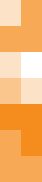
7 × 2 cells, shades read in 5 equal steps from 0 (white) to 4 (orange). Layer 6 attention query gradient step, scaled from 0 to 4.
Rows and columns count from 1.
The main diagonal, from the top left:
1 3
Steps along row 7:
same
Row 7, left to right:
3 3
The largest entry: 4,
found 3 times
